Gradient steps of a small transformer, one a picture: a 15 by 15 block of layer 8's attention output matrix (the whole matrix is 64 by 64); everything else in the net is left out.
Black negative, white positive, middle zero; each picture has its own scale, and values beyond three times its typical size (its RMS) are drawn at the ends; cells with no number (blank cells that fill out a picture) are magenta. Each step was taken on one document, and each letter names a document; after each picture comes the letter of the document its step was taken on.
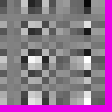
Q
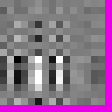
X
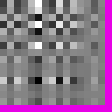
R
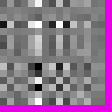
R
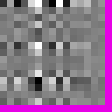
R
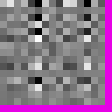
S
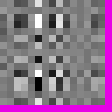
X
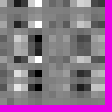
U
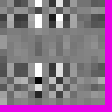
X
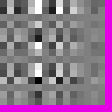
R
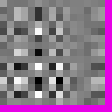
X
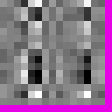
Q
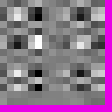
U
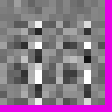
S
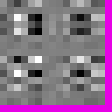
U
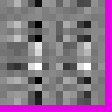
S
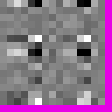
S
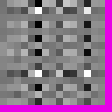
S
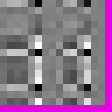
S
